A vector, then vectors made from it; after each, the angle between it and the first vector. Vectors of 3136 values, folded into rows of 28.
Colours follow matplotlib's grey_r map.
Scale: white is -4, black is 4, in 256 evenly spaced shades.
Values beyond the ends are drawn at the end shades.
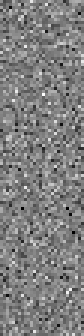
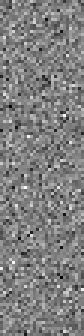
partly aligned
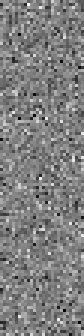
orthogonal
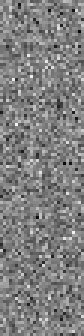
partly opposed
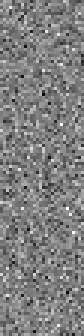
nearly opposite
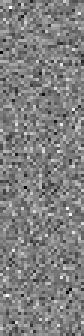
nearly opposite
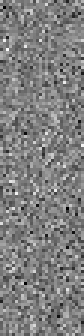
partly aligned
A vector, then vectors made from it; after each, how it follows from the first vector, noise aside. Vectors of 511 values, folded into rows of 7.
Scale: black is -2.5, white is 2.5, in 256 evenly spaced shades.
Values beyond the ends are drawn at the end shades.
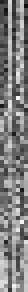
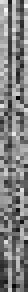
negated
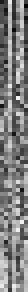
copied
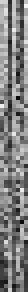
negated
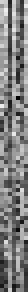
negated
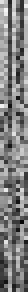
negated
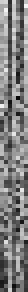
negated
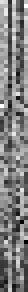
negated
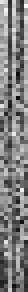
negated
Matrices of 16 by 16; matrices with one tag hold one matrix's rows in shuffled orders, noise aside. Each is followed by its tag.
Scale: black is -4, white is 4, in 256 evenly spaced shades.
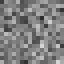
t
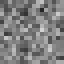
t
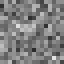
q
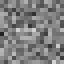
q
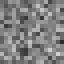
t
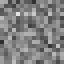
q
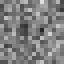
t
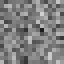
t
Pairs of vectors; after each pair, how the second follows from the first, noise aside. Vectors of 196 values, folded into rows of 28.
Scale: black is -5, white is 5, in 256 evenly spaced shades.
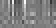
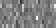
shuffled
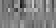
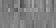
shrunk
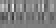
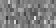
shuffled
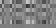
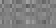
shrunk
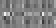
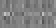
shrunk
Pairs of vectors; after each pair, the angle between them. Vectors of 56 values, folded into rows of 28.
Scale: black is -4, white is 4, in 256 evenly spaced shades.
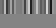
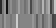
partly aligned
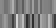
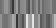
nearly opposite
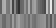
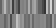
nearly parallel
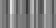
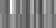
nearly parallel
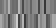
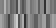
nearly parallel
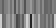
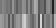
orthogonal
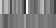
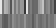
nearly parallel
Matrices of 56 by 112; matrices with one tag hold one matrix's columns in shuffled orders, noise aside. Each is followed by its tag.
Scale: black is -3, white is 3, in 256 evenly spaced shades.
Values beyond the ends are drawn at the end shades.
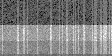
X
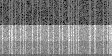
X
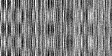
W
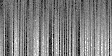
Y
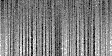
Y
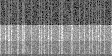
X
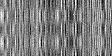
W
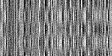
W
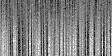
Y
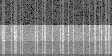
X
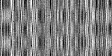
W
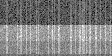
X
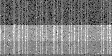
X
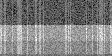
X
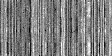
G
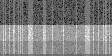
X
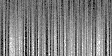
Y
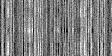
G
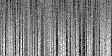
Y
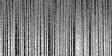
Y
